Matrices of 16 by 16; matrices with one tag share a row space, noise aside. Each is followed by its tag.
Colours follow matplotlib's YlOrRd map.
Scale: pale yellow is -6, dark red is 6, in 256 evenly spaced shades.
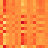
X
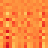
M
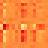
X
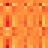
M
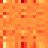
X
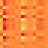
X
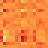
X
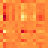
X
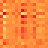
X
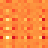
M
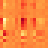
X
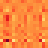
M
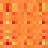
M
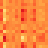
X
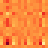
M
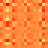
M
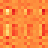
M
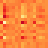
X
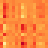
X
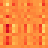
M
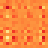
M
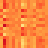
X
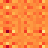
M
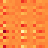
X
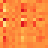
X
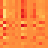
X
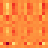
M
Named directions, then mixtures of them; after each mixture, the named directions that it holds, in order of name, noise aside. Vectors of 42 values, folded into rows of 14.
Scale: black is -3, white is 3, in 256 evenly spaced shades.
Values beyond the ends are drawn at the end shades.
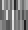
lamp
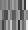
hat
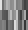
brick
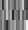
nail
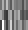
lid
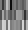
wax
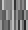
hat, lamp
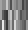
brick, lid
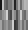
brick, lamp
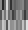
nail, wax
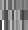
lid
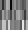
wax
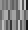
hat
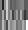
nail, wax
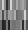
wax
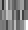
nail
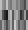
brick, hat, lid
